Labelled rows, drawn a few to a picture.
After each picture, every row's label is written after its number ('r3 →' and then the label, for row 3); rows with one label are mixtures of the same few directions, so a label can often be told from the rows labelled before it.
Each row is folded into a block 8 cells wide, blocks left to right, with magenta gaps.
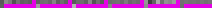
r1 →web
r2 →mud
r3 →mud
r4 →mud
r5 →web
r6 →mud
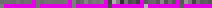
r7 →mud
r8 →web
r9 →web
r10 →web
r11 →mud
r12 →web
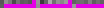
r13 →web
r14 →web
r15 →mud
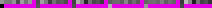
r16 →mud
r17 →web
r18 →web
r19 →mud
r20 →mud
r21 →web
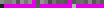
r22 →mud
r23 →web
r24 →mud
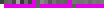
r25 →mud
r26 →web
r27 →mud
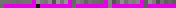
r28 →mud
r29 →mud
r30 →web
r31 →web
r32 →web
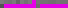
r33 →mud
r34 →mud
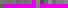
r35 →mud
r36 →web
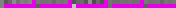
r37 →web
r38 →mud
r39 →mud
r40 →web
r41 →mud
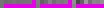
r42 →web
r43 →web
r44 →web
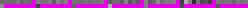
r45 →mud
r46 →mud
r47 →mud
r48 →mud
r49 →web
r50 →web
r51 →mud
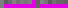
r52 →web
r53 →web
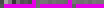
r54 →web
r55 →web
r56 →mud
